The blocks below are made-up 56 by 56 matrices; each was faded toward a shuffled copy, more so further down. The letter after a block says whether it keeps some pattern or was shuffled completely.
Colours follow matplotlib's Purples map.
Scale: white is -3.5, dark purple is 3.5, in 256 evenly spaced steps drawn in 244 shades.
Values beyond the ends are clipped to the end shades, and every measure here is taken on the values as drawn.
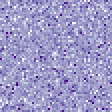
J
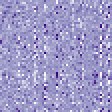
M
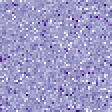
J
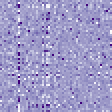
M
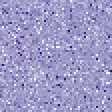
J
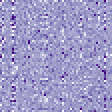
M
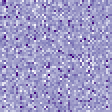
M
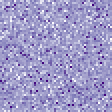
J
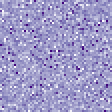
J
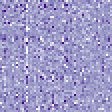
M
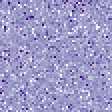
J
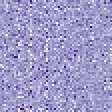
M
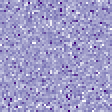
J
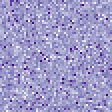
J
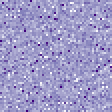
J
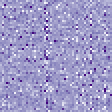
M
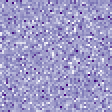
J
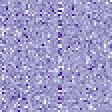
M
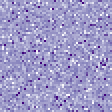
J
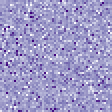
J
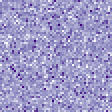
J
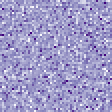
J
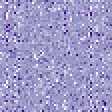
M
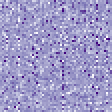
M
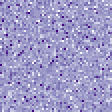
J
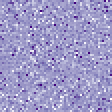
J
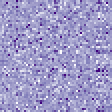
M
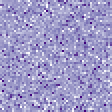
J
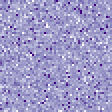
J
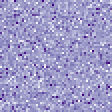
J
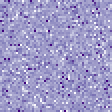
J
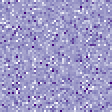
M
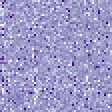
M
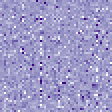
M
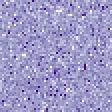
J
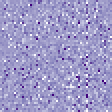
M
